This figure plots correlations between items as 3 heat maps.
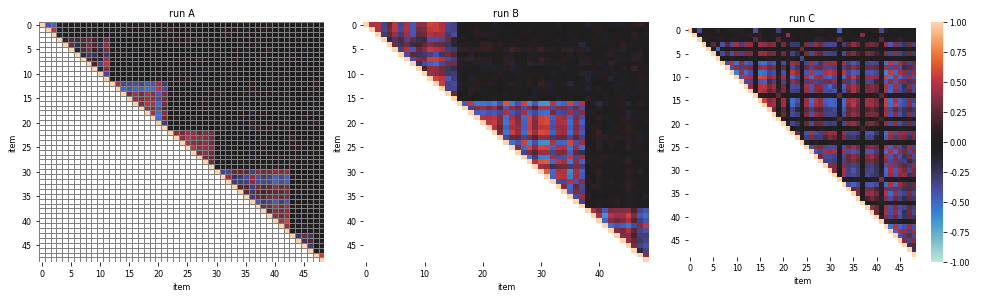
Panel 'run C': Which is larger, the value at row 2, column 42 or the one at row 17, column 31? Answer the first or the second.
the first
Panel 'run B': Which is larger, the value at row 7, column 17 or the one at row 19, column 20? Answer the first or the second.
the second
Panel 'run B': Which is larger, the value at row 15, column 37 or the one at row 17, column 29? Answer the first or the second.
the second
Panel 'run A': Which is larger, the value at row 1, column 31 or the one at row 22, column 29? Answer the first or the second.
the second
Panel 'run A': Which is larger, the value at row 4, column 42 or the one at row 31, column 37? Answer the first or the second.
the first
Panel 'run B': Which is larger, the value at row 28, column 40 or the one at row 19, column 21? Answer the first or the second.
the second
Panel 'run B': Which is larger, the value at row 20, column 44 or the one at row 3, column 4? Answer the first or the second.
the first
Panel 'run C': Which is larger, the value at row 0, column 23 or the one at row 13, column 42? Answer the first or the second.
the second
